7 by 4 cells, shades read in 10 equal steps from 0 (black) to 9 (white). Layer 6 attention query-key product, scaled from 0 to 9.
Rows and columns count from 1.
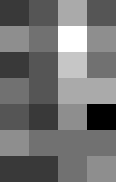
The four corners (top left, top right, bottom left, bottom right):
2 3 2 5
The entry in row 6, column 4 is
4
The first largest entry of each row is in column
3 3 3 3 3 1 4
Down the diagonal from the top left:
2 4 7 6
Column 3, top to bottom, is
6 9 7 6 5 4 4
